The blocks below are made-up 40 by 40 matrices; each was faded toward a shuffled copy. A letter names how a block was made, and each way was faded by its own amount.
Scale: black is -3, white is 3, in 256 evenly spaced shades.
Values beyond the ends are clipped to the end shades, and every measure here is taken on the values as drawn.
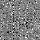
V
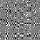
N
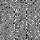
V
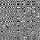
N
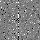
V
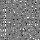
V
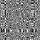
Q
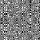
Q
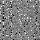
V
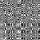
N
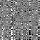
Q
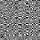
N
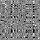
Q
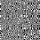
Q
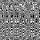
Q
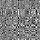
N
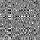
N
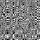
Q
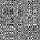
Q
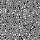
V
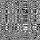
N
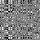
N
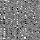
V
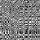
N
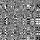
Q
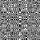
Q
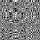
N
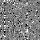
V
